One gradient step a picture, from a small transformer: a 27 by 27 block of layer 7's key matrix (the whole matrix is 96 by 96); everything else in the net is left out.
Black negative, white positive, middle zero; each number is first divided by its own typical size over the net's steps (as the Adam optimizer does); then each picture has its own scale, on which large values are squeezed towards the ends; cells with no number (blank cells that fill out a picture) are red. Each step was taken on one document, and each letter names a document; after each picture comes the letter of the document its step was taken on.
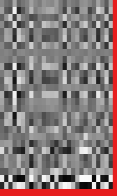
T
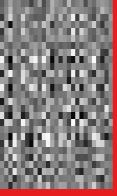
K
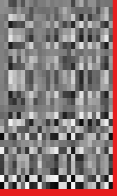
T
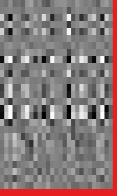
K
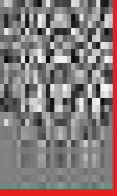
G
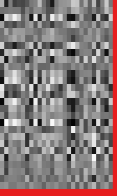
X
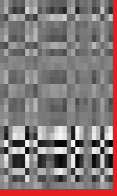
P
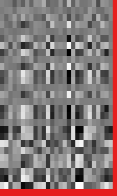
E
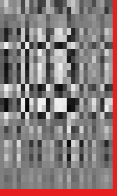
G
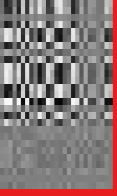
G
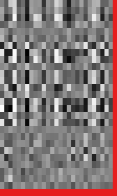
X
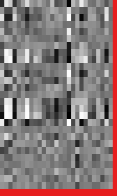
X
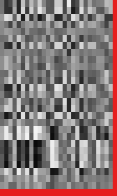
G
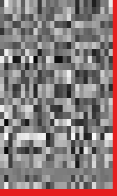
X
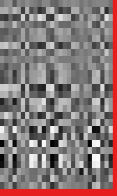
G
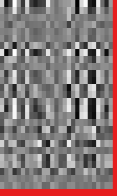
X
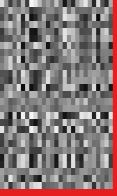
T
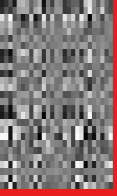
E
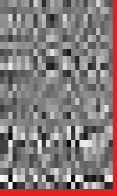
E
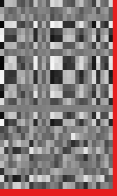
T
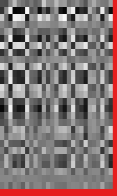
P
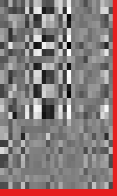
P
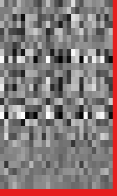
K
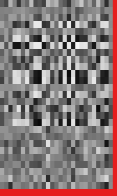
T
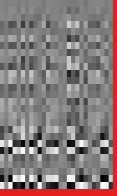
E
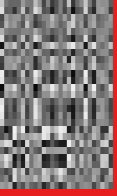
P
